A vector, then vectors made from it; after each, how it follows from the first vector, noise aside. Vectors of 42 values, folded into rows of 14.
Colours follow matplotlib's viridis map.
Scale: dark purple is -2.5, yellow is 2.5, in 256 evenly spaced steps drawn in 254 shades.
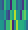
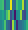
negated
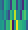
copied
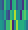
copied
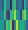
copied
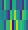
copied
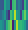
copied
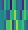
copied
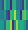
copied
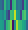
copied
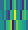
copied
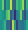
negated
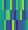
negated
